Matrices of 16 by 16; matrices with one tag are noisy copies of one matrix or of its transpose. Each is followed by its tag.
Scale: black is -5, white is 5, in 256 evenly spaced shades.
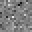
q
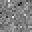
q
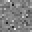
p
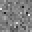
p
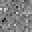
q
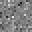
q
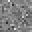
p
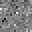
q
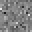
p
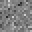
q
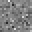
p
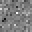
q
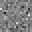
p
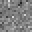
q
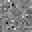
p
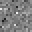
q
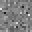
p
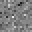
q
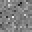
q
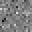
q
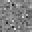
p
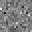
p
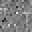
q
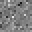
q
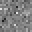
q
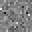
p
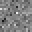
q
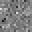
q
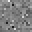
p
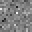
q
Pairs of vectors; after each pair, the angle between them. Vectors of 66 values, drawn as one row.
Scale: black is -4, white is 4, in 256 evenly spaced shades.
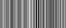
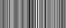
nearly opposite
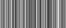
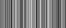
nearly opposite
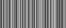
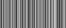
nearly parallel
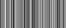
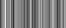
nearly parallel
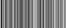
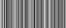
orthogonal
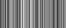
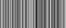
partly aligned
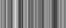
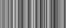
partly aligned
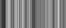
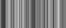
nearly parallel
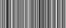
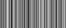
nearly opposite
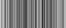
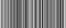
partly aligned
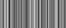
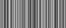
nearly opposite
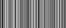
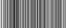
partly opposed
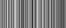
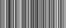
orthogonal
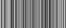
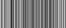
nearly parallel
